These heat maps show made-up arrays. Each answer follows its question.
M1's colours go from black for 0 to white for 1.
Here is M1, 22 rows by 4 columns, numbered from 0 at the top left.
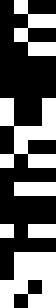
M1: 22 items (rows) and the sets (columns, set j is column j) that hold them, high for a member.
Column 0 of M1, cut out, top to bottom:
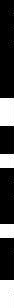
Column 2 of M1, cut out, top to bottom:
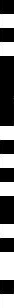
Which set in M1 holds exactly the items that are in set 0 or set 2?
3
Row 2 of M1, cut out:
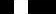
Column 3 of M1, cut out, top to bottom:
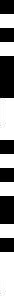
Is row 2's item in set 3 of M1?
no
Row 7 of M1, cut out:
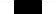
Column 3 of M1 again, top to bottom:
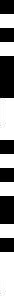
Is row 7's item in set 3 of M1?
yes
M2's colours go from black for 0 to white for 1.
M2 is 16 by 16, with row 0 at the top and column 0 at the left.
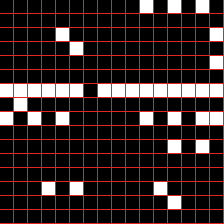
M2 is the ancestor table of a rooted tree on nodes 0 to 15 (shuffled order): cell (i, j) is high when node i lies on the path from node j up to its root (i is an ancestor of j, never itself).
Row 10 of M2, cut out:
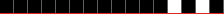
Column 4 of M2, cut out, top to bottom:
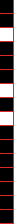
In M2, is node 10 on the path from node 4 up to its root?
no
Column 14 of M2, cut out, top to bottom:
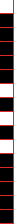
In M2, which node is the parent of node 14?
10
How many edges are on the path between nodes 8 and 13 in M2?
2
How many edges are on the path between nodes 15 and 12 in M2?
7
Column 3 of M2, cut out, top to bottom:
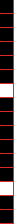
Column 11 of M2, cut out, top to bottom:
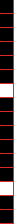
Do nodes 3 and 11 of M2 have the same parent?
yes
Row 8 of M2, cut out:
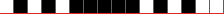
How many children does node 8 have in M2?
2
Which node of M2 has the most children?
6
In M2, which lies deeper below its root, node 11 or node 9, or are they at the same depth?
node 11
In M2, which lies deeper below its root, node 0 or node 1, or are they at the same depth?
the same depth
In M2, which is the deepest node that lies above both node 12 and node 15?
8
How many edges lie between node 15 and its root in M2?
4
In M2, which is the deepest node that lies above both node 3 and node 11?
13
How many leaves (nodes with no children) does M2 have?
6
